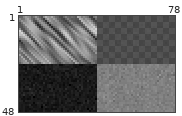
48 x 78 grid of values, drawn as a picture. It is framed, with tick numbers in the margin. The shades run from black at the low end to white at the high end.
It is made of 2 by 2 panels. Panel 1,1: middling, slanting down to the right, strong in contrast. Panel 1,2: low, checkered, faint in contrast. Panel 2,1: very low, fine-grained, faint in contrast. Panel 2,2: middling, fine-grained, faint in contrast.
